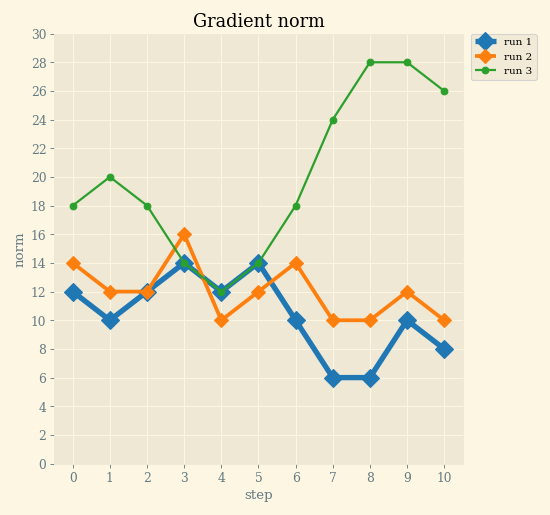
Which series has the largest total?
run 3
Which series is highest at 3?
run 2
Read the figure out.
Title: Gradient norm
x-axis: step, ticks 0 1 2 3 4 5 6 7 8 9 10
y-axis: norm, ticks 0 2 4 6 8 10 12 14 16 18 20 22 24 26 28 30
Legend: run 1, run 2, run 3
Values:
run 1: 12 10 12 14 12 14 10 6 6 10 8
run 2: 14 12 12 16 10 12 14 10 10 12 10
run 3: 18 20 18 14 12 14 18 24 28 28 26
